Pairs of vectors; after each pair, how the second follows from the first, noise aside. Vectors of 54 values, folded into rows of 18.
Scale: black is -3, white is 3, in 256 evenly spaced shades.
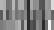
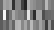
shuffled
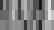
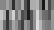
wrapped around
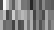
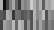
negated
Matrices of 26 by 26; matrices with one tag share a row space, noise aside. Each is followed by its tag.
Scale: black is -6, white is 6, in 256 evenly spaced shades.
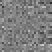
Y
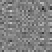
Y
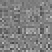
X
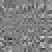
Y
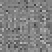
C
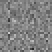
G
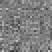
X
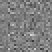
G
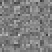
X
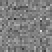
C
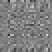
G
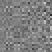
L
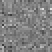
Y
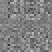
G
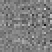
L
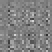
G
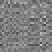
C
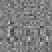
G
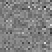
L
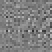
L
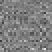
C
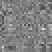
Y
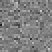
X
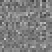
C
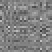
C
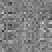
Y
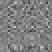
G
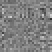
Y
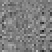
Y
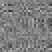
Y
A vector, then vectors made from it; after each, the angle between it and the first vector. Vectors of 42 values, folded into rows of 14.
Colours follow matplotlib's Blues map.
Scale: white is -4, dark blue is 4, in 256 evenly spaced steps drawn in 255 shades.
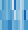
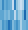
nearly parallel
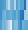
partly opposed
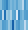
orthogonal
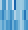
nearly parallel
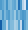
orthogonal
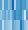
nearly opposite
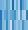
partly opposed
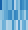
partly opposed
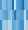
nearly opposite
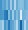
orthogonal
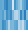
partly aligned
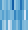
nearly opposite
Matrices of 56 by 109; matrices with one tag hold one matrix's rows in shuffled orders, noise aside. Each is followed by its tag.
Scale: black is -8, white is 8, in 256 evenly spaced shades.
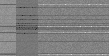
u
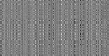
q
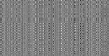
q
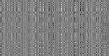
q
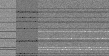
u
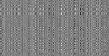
q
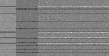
u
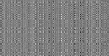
q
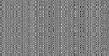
q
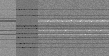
u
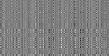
q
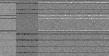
u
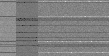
u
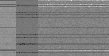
u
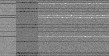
u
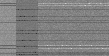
u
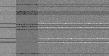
u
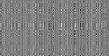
q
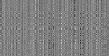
q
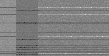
u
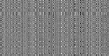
q
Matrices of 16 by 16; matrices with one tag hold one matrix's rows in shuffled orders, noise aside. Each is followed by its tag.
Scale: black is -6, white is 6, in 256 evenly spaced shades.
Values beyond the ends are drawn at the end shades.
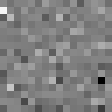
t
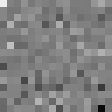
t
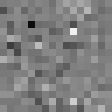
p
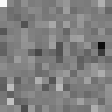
t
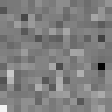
t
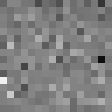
t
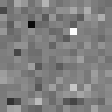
p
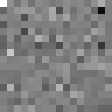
t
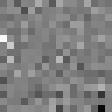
t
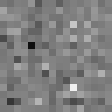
p
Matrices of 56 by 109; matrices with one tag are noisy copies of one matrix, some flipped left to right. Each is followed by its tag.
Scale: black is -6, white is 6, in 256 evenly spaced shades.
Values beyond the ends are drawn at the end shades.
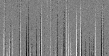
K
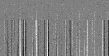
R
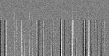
R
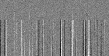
R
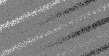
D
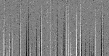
K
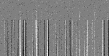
R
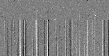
R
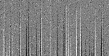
K
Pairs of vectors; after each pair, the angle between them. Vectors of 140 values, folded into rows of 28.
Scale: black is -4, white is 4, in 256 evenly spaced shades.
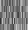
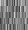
partly aligned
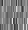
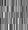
partly aligned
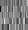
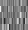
nearly opposite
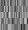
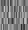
nearly parallel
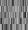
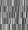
nearly opposite
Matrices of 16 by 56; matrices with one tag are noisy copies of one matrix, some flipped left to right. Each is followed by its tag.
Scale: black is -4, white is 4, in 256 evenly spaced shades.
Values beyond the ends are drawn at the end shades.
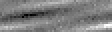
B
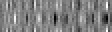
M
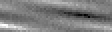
B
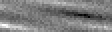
B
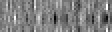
M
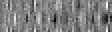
M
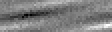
B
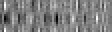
M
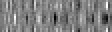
M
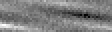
B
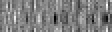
M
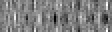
M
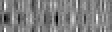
M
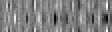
M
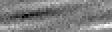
B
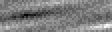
B
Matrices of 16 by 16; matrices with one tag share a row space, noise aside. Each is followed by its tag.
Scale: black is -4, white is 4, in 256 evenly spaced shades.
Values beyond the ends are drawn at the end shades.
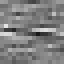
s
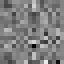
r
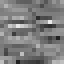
s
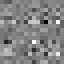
r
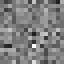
r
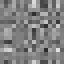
r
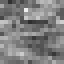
s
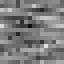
s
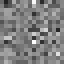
r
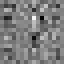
r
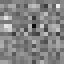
r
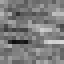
s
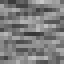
s
